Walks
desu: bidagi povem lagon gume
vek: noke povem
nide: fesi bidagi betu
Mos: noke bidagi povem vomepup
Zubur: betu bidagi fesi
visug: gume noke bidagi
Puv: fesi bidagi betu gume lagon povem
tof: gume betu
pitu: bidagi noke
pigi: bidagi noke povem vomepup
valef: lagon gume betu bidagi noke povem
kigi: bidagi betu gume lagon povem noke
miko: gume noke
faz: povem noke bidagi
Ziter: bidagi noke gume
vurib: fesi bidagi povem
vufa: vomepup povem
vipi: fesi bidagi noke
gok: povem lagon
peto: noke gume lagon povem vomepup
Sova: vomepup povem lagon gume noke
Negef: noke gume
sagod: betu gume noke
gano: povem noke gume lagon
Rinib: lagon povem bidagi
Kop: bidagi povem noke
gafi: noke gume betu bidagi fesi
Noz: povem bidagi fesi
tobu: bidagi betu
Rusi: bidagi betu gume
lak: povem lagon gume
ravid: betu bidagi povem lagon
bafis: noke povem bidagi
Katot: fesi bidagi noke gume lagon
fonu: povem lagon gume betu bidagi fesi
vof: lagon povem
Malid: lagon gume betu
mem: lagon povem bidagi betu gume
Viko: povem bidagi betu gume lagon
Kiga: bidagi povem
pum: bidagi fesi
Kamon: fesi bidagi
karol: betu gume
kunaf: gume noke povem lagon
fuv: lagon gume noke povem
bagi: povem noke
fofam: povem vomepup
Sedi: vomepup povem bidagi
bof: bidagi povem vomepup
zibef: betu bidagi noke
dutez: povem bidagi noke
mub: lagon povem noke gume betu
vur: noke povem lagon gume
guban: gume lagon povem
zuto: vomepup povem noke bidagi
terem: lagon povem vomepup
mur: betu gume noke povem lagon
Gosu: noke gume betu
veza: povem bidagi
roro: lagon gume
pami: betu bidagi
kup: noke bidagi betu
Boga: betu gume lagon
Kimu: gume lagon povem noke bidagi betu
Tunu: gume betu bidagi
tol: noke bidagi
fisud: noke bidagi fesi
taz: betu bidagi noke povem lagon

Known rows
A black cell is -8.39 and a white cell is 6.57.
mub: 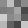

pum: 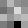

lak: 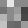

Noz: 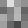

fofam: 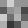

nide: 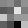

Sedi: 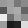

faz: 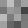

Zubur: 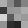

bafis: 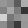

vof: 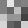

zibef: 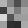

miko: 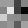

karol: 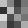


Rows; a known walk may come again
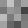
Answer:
faz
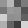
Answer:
valef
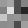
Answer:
visug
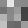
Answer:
lak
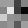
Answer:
miko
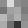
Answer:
desu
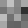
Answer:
bagi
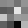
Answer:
nide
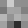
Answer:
Kop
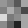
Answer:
Mos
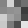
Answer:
roro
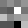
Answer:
Kamon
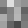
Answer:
Noz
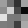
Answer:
Negef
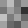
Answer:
gano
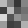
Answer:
sagod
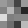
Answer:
peto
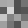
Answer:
Tunu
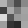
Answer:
zibef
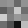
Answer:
Puv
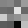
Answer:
vipi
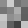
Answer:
mem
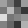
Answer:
gafi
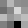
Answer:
pum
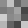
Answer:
mub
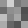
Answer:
fonu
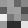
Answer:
Sova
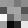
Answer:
vufa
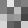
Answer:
vof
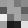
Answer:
Sedi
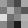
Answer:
kup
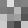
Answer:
Rinib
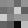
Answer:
Katot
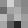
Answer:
bof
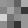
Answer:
bafis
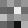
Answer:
vurib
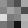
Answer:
fisud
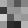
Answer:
Zubur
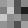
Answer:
kunaf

